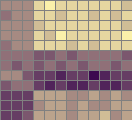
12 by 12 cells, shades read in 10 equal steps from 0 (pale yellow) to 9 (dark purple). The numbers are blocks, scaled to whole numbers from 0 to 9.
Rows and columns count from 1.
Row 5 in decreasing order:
5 4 4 2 2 1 1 1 1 1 1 1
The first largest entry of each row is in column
1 1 1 1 1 4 2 9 5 1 1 1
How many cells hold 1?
33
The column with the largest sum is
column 1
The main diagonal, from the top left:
4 4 4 1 1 5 5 7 7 4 3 3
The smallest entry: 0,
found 3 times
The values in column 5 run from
0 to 8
